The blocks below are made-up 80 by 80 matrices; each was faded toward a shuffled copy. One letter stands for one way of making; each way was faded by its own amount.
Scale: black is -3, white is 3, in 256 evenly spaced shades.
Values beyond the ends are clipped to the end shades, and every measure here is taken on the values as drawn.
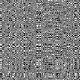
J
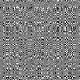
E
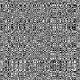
J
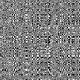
J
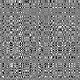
E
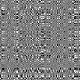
E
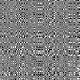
E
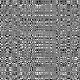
E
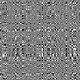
E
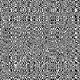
J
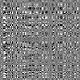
E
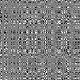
E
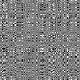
E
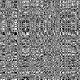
J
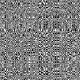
J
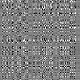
E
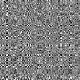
J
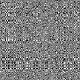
J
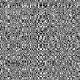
J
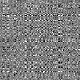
J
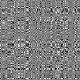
E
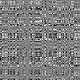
E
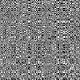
J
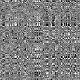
J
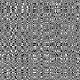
E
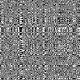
J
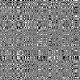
E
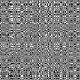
E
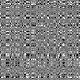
E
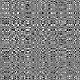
E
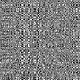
J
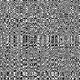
J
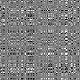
E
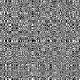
J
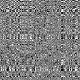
J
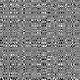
E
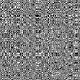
J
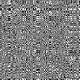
J
